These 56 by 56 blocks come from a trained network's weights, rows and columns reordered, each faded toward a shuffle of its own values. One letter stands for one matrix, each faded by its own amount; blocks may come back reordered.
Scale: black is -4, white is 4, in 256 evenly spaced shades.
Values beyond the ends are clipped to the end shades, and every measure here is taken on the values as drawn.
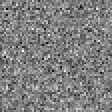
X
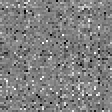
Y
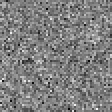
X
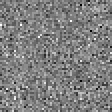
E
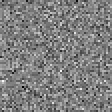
E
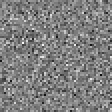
E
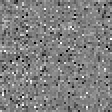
Y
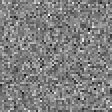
E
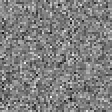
E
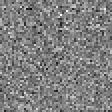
E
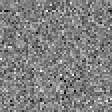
X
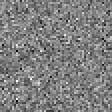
E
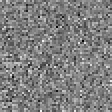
E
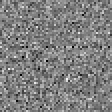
X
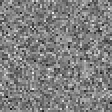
X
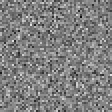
X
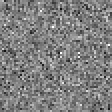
E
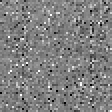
Y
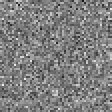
X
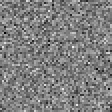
X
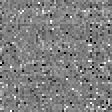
Y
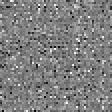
Y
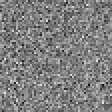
E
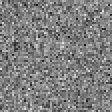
E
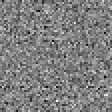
X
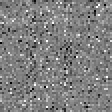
Y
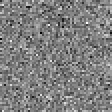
E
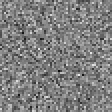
X
